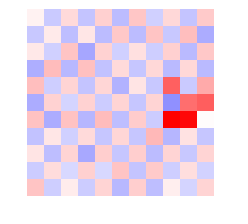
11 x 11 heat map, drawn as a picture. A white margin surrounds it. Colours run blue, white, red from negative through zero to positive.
Ninth with the highest average: middle right. Roughest part: middle right. Grain: checkered. Odd patch: rougher, in the middle right.
